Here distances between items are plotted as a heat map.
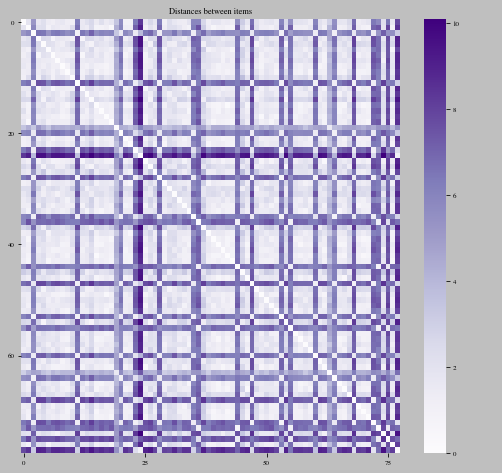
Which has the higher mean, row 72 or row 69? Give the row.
72
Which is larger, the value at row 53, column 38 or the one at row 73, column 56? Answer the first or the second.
the second
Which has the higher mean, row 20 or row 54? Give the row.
20
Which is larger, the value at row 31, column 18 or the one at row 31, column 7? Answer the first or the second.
the first
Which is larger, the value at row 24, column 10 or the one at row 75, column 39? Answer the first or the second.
the first
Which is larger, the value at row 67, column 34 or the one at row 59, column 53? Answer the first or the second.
the second
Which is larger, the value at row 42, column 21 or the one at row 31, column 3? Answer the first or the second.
the second
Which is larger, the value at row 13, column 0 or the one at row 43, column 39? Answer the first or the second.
the first
